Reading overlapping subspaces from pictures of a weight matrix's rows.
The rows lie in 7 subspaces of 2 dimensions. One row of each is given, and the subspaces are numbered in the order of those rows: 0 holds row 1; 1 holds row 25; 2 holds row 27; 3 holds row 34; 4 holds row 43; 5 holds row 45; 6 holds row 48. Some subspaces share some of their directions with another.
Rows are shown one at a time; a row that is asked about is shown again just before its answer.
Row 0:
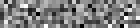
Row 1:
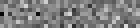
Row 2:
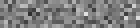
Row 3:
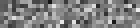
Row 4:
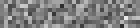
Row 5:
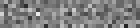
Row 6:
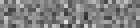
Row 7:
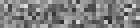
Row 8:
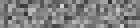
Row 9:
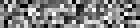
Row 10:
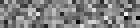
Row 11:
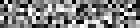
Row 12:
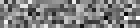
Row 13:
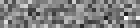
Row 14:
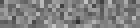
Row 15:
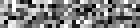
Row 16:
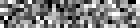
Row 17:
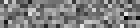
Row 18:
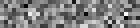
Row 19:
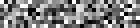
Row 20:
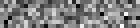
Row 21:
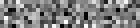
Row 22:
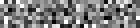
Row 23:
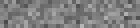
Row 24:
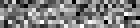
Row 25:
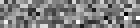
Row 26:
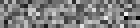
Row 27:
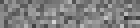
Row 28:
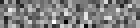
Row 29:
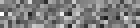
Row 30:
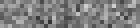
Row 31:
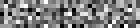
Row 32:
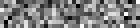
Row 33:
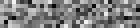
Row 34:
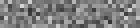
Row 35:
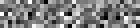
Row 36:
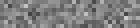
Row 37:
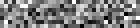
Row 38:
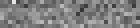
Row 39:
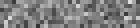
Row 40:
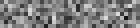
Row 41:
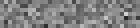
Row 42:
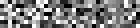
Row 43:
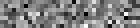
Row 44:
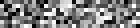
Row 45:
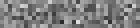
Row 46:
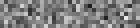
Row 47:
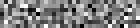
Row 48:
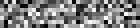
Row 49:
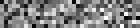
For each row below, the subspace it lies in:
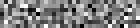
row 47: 0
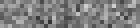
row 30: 6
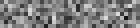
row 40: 6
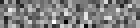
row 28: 4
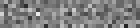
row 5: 0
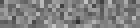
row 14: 1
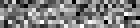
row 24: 6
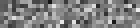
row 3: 5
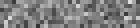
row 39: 3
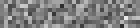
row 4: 1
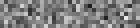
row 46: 6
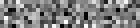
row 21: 4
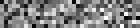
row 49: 2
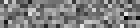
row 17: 5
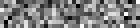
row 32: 3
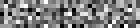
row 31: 0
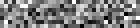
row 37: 6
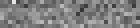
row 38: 6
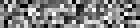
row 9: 1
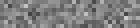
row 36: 4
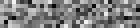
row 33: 5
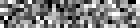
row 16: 3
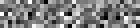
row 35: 0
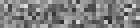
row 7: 5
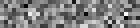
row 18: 4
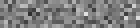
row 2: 2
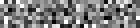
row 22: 4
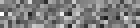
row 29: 0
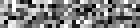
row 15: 5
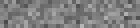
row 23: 3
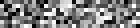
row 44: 2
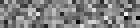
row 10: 1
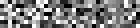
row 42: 2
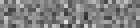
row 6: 4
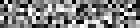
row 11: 3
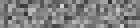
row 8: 1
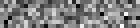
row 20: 3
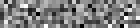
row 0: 0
